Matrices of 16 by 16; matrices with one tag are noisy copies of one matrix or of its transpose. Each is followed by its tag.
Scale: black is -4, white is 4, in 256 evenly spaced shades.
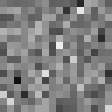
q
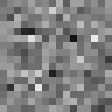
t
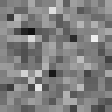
t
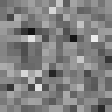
t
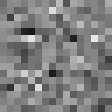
t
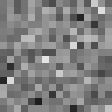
q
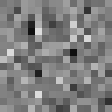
t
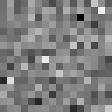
q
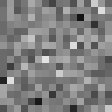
q
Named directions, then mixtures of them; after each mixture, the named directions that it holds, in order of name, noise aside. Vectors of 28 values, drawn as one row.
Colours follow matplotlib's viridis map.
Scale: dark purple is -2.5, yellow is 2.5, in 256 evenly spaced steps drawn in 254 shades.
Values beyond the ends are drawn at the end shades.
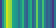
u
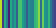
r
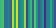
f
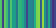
r, u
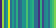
r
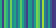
r, u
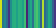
f, r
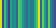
r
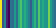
r, u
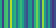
r, u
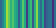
f, u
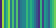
r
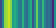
u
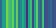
f, u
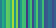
f, u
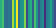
f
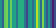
r, u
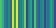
f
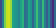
u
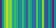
u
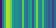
u
